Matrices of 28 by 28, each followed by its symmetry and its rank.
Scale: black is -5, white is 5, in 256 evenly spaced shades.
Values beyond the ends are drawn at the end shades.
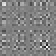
symmetric, rank three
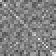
symmetric, rank five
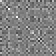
symmetric, rank five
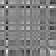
symmetric, rank two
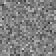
antisymmetric, full rank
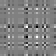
symmetric, rank one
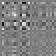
symmetric, rank two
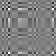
symmetric, rank one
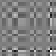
symmetric, rank one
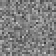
antisymmetric, full rank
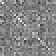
symmetric, rank five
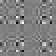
symmetric, rank two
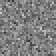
antisymmetric, full rank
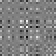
symmetric, rank two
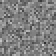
antisymmetric, full rank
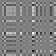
symmetric, rank one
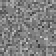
antisymmetric, full rank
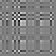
symmetric, rank one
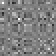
symmetric, rank three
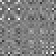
symmetric, rank three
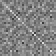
symmetric, rank five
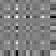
symmetric, rank one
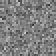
antisymmetric, full rank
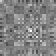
symmetric, rank three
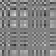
symmetric, rank two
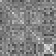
symmetric, rank five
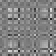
symmetric, rank two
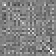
symmetric, rank five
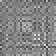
symmetric, rank three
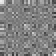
symmetric, rank three
